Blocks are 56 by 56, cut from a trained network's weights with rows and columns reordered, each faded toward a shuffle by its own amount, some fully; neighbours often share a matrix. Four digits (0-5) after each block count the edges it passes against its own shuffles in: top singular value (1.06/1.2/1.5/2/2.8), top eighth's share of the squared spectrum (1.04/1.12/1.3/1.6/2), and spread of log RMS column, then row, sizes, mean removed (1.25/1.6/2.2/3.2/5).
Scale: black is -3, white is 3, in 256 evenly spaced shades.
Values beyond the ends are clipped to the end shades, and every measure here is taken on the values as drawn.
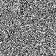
2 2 0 0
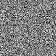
3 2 0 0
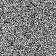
0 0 0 0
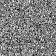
0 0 0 0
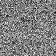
0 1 0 0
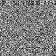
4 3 0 2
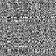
4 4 1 3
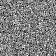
1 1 0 0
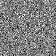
2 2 0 1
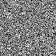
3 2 0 1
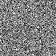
3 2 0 0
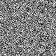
1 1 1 0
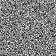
0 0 0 0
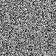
1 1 0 0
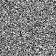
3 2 0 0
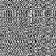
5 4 3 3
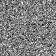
2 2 0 1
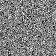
0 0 0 0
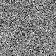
1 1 0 0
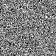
2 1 0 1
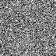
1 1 0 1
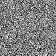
2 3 0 1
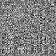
3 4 1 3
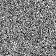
0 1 0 0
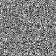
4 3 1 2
